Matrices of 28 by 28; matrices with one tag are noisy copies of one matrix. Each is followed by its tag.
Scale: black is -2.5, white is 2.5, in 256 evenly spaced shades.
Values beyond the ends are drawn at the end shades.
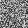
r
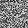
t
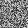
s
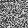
t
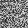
t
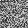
t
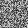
s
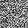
t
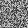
s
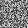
s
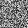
s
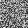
r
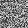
t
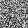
r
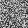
r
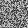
s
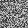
t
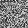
t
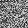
t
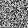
s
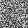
r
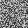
r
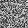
t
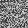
t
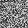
t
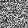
t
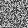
s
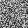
r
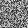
s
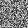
s
